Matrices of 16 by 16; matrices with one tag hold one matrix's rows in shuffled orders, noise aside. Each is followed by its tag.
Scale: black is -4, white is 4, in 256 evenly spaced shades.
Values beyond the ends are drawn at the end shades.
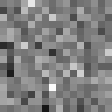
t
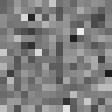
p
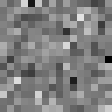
p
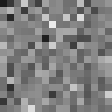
t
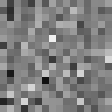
t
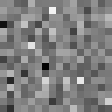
t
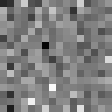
t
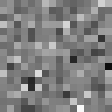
p
